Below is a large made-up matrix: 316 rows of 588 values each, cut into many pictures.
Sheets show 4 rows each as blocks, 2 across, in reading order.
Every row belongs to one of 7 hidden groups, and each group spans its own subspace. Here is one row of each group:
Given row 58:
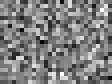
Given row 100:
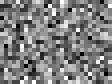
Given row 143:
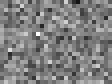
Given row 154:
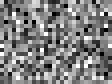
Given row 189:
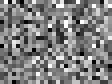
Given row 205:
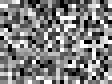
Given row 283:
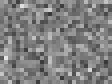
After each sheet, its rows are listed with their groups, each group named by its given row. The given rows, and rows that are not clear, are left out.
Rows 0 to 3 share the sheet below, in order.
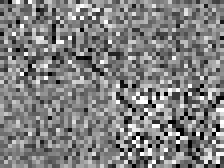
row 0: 189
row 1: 283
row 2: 143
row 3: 189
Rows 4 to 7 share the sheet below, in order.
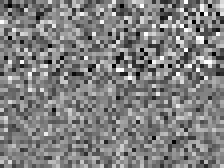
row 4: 283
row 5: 154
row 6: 189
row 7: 283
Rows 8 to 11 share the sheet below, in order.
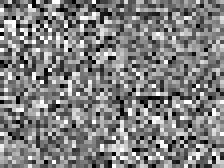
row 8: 154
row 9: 283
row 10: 58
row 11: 283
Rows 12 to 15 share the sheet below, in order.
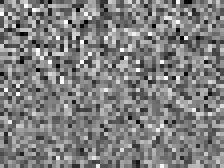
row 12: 154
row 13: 143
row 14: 189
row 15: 100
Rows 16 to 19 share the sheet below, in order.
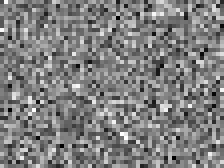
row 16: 154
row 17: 154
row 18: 189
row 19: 58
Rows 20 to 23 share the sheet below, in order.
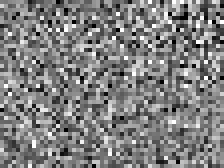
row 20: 205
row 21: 205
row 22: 189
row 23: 143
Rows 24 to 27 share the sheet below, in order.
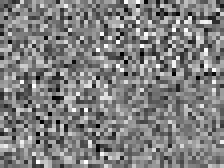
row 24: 205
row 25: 154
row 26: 154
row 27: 100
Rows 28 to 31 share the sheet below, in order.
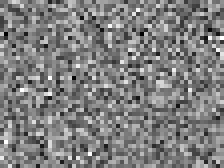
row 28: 154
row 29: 189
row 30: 283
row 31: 154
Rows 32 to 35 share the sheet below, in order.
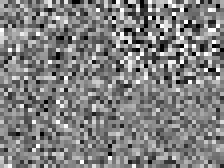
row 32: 143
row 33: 143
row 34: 189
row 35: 205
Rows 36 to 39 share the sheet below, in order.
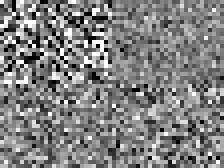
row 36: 100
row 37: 58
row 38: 189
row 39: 283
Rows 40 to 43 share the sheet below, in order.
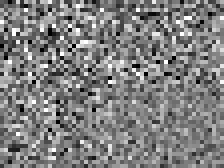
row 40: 283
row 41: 283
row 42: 189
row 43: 58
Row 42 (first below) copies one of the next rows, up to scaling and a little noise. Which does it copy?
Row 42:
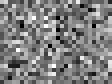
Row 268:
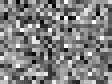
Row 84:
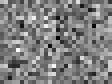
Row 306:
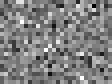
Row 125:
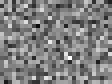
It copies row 84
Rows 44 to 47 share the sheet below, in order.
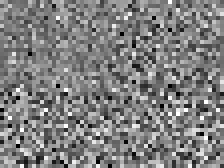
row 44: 189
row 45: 205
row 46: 205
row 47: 205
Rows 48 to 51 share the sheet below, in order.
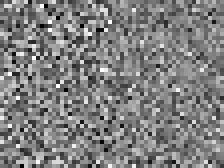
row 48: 154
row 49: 283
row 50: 205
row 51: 205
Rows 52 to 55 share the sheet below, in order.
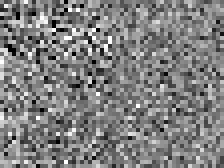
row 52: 58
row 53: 283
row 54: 143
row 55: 189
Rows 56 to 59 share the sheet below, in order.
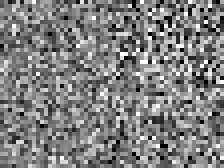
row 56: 283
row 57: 143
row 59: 283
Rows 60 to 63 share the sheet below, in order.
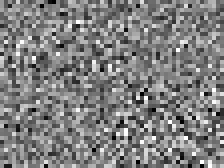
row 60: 189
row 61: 154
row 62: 189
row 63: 100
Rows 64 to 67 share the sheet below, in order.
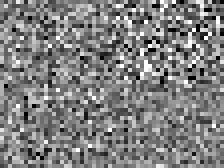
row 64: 189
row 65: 58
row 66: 154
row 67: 100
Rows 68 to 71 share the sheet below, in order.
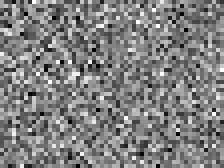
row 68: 154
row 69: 189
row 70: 100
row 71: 189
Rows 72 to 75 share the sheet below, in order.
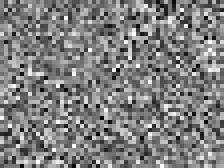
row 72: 189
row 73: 100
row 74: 205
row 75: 58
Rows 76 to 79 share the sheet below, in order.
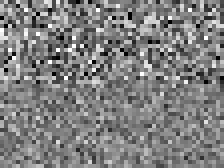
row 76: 143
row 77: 58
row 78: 154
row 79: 58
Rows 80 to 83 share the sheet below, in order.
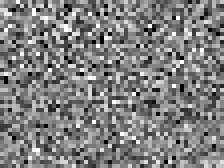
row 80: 100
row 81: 189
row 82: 58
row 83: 58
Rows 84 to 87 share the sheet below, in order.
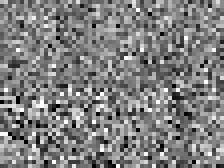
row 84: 189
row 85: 143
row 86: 58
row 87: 189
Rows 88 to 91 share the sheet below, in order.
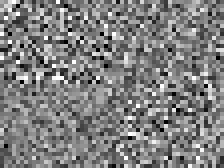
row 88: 205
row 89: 189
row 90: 283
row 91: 189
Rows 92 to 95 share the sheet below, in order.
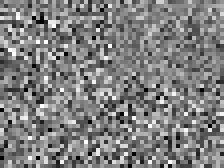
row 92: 58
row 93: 189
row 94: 283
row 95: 154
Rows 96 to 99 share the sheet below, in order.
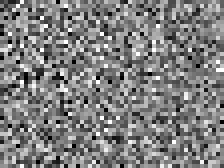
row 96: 205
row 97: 189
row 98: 205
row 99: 283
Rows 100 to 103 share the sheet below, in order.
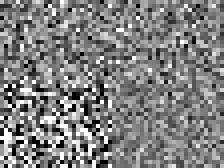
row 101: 154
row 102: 283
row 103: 189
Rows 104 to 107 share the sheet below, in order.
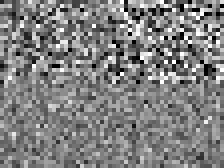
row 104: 189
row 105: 100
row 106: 58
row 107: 58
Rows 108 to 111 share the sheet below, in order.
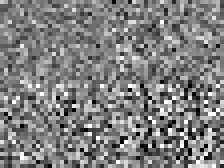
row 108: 100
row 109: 100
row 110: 205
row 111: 143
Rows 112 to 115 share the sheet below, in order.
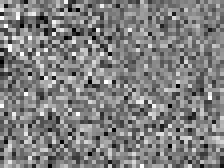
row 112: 58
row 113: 143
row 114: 283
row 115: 189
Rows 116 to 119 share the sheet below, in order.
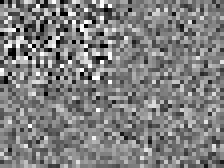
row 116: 100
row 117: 189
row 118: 100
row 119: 58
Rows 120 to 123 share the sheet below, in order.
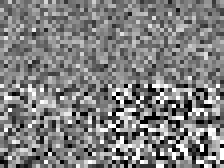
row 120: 154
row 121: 205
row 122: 100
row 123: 154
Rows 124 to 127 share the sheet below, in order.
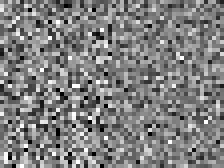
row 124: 100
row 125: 189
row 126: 100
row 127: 58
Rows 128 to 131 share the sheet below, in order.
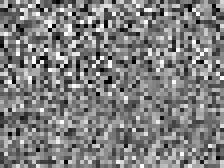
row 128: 189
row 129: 154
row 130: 143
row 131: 100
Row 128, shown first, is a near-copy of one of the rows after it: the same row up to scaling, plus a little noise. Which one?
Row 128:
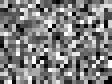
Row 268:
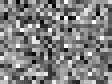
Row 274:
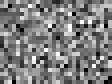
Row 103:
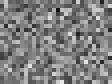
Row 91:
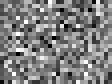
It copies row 274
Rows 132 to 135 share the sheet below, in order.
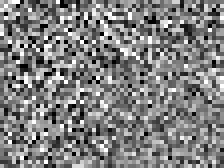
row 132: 205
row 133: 58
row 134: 189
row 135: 189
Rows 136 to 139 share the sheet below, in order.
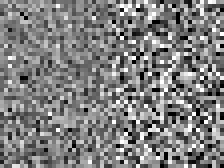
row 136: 100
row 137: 283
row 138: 143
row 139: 58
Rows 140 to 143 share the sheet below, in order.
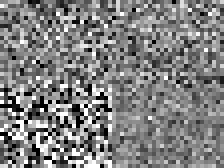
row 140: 205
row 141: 58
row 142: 58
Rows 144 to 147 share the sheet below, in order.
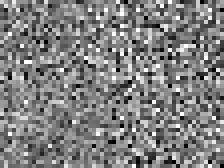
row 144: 154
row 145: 143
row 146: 143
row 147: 205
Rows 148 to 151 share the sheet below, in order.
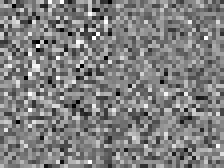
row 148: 58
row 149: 58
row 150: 100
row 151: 100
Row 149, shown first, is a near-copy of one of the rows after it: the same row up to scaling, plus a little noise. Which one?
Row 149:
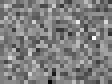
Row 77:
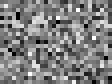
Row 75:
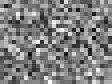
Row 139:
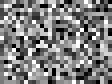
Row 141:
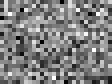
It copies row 139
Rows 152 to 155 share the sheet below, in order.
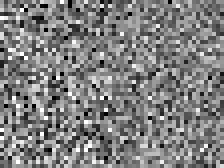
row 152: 58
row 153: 205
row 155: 143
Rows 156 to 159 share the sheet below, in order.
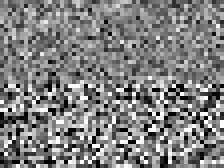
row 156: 283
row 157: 205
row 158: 143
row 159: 58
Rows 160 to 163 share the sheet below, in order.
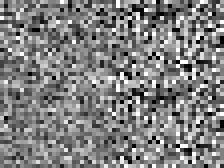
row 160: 58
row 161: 154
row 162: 154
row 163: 154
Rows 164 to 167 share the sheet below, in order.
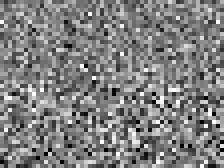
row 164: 189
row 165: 143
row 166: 100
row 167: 100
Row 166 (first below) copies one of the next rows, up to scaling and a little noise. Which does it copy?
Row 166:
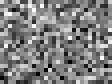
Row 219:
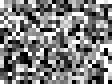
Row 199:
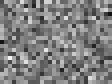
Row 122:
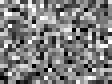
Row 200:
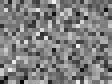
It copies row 122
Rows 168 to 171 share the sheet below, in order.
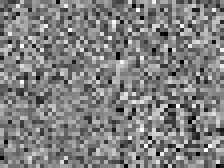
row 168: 205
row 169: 283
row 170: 283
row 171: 189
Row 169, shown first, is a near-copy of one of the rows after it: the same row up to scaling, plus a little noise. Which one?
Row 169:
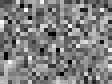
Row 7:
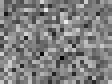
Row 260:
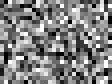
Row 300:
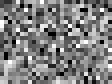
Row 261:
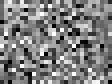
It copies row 300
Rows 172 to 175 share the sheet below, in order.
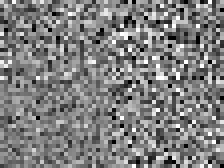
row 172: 154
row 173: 143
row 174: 143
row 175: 205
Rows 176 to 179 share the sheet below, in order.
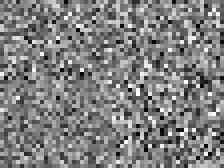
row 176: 100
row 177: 58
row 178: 205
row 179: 143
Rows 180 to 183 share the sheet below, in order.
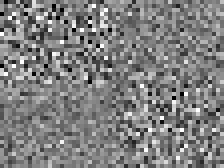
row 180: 154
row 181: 205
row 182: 283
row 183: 143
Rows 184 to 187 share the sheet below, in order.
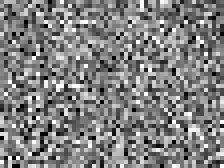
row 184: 189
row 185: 154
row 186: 189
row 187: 283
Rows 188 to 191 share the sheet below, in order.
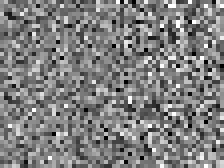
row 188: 189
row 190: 189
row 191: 58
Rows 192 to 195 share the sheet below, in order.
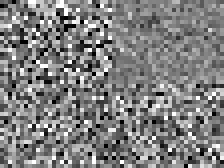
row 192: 205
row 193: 58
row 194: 154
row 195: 283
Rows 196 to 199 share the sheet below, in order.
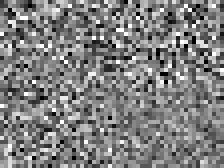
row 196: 100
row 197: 154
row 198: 283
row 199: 100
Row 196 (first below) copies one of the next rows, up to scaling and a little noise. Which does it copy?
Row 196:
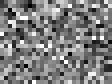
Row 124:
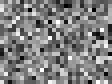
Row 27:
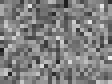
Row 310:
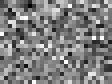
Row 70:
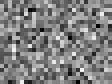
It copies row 310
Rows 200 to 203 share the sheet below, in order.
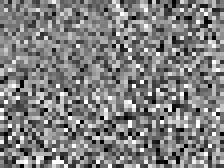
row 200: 100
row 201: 100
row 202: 205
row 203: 143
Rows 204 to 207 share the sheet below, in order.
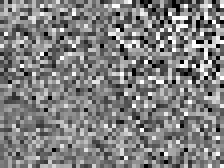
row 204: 283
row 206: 189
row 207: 100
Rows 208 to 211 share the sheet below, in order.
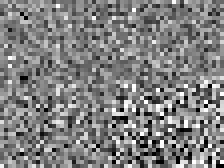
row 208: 100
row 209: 58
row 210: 189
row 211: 143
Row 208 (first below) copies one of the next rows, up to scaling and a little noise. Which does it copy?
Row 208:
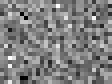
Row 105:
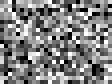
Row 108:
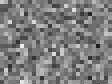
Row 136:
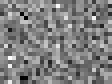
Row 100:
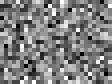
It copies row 136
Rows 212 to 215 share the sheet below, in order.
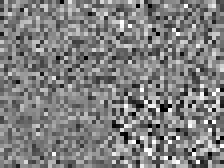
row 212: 58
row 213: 154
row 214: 58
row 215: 58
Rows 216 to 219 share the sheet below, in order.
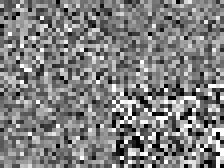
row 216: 205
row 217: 143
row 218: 189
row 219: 100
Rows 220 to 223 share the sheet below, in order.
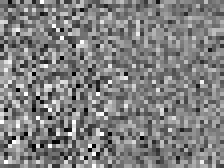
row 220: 283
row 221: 154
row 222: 143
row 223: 143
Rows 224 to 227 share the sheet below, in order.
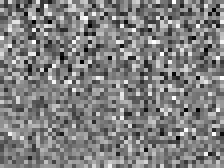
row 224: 154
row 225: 58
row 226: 58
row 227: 143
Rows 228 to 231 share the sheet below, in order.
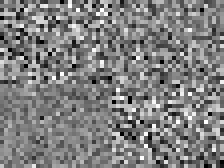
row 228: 58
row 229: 283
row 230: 283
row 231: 58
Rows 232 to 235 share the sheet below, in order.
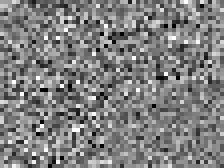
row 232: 205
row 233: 143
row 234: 58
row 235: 283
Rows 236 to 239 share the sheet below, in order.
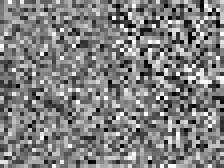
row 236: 283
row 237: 58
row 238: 100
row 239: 154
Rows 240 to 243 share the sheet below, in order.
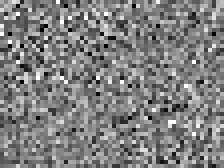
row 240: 205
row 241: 154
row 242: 143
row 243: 143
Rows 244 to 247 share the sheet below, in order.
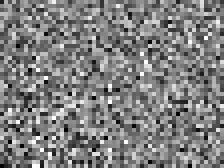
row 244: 189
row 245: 58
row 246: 100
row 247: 205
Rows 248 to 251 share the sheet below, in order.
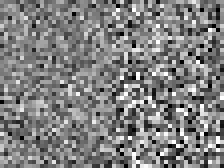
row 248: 154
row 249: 154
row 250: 58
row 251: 189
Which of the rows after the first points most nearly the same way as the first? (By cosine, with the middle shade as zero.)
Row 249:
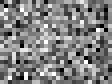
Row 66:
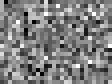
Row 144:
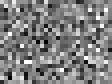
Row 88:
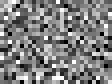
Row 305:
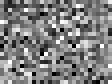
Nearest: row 88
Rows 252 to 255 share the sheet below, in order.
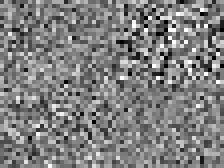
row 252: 143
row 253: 189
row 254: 58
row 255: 100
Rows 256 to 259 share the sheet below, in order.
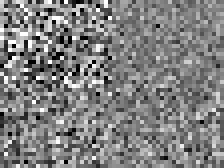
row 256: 143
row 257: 205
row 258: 143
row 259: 154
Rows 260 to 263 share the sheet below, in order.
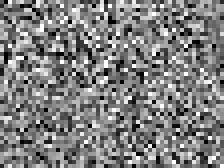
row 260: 283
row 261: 283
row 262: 154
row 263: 205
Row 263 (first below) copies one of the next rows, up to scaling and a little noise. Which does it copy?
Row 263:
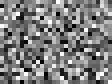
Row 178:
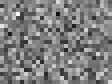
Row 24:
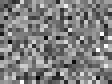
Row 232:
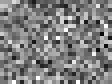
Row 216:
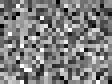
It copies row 178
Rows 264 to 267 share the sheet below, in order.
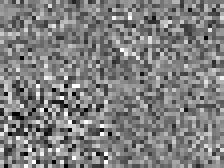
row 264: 143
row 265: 58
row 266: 143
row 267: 154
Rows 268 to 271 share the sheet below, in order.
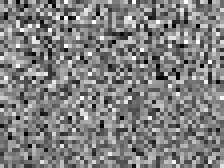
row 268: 189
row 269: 143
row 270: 100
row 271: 205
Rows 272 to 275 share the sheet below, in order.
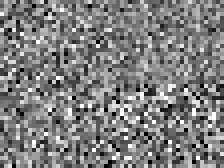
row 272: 154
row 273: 143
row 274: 189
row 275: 154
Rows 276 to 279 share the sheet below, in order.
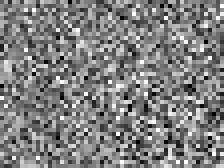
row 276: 283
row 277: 100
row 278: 100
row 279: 189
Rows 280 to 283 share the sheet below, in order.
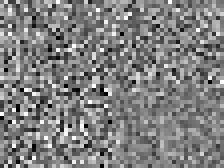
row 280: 143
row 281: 205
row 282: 154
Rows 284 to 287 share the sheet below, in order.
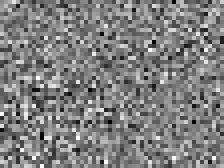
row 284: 205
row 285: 58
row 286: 154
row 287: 283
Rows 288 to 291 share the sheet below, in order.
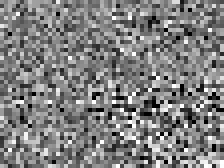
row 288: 205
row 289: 58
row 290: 100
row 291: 58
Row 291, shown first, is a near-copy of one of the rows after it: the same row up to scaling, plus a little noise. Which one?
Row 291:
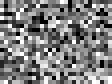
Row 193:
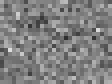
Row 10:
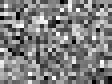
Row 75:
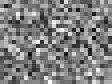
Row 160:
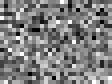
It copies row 160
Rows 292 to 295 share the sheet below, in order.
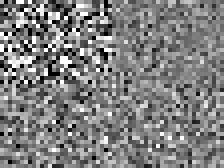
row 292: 189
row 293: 189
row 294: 189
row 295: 100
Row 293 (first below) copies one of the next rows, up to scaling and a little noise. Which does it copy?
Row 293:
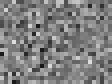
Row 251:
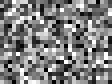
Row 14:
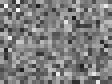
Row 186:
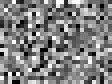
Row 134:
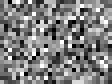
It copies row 186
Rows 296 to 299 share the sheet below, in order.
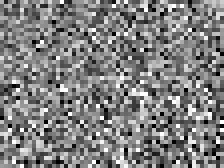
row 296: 58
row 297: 189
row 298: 205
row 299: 283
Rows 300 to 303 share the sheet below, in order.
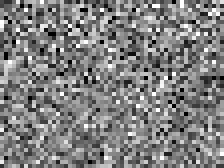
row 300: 283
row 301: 58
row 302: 100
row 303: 189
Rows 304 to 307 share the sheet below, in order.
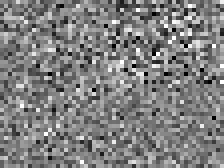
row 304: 189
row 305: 283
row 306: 189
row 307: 205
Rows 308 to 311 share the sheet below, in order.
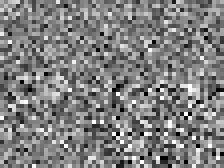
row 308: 205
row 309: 58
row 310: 100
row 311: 189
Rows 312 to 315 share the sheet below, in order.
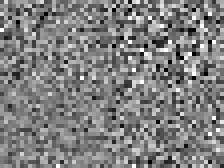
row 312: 154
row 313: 189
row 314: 154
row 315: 205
